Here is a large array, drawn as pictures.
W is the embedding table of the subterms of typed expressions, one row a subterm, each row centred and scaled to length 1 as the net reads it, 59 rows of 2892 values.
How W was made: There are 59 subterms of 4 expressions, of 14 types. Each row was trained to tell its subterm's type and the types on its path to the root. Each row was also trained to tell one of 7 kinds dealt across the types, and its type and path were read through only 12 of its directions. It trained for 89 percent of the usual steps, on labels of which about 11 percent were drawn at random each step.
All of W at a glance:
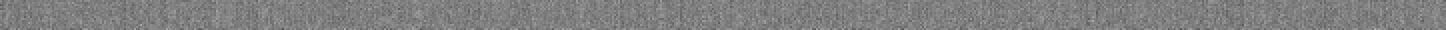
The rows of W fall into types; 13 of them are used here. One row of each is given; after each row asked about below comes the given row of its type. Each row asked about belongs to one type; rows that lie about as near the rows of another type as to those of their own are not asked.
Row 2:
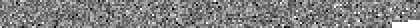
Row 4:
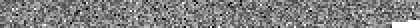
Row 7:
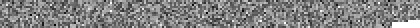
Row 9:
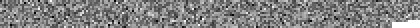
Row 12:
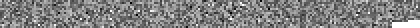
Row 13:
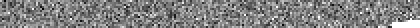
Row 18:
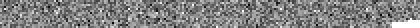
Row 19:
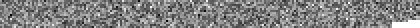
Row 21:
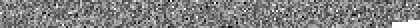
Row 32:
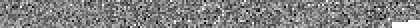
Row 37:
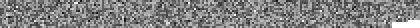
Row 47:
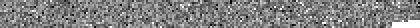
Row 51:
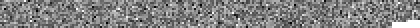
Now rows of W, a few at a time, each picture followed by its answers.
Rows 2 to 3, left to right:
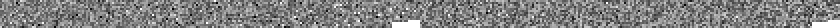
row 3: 9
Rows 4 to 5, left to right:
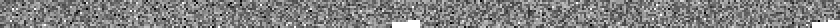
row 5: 2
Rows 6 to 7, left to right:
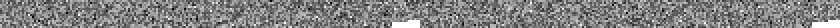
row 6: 9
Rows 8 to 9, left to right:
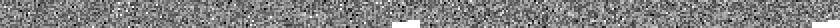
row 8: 37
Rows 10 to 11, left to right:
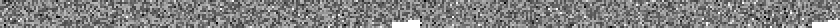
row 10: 19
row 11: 13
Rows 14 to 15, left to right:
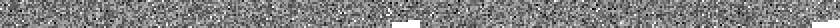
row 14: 2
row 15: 51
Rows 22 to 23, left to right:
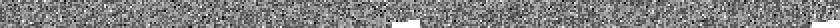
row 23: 37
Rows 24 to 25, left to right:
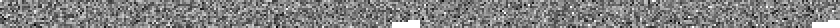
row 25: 32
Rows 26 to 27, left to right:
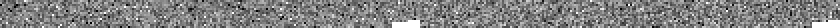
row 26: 4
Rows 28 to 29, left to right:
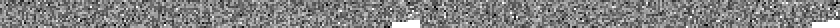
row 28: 9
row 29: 2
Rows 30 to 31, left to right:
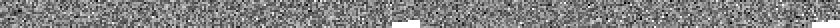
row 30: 47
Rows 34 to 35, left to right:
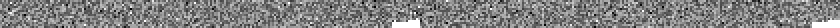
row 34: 9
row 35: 37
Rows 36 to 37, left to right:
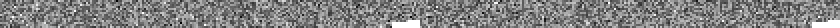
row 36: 4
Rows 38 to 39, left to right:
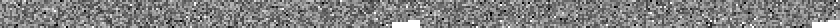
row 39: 37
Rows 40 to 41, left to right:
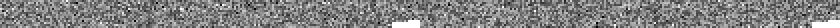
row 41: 32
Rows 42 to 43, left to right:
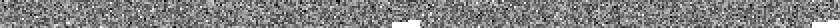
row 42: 13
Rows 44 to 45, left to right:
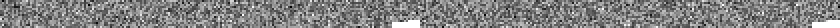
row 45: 13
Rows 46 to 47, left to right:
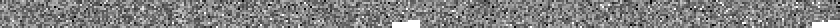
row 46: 13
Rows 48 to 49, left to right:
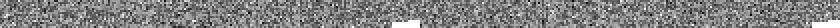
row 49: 18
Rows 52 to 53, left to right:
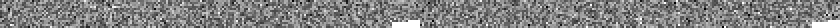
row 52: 47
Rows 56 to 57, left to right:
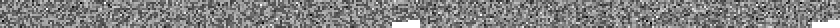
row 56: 47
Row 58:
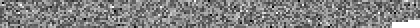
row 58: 19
